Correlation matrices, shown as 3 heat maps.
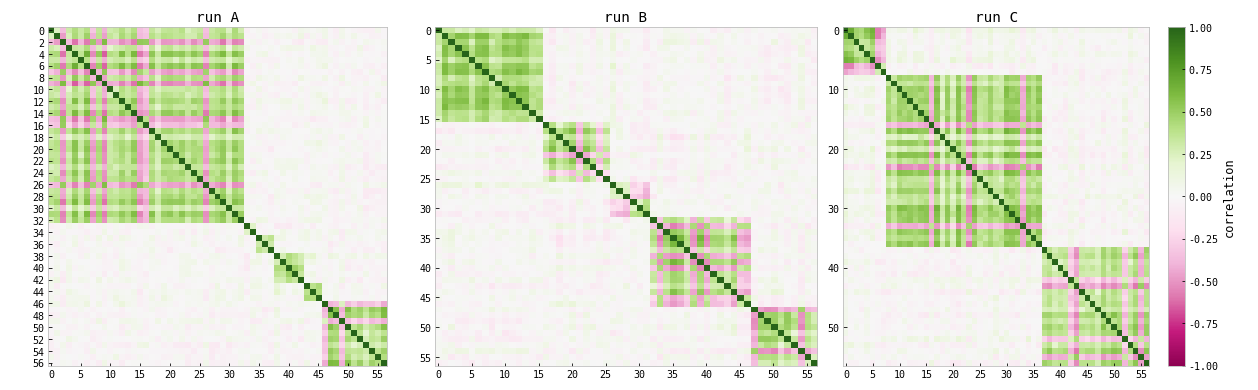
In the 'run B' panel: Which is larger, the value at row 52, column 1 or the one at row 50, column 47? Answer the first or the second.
the first
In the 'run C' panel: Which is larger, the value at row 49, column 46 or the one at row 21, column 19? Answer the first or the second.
the second
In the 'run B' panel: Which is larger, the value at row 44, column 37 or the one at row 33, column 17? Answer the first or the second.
the first
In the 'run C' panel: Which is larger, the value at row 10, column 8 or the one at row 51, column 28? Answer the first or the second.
the first
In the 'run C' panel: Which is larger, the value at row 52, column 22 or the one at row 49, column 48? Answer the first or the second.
the second
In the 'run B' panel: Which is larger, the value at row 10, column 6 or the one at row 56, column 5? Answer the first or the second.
the first
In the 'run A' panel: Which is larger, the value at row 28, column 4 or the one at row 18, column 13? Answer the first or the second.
the first
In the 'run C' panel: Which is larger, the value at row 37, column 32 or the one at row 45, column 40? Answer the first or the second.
the second
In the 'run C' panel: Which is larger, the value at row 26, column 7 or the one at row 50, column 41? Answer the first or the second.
the second
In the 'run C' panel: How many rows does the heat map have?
57
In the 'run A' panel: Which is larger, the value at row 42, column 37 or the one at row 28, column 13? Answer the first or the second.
the second
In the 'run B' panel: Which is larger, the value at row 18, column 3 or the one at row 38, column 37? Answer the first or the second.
the first
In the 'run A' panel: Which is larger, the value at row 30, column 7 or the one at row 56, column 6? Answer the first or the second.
the second
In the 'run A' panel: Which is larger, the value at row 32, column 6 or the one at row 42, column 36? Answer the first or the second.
the first
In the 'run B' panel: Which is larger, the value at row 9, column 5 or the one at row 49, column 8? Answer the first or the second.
the first
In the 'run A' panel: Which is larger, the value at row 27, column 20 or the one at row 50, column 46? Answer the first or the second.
the first
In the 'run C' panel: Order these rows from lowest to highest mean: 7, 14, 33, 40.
33, 7, 40, 14
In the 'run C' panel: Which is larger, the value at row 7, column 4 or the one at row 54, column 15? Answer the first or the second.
the second
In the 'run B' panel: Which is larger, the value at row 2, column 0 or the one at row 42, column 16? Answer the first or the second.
the first
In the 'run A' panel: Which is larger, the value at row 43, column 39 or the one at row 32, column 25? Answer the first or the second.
the second
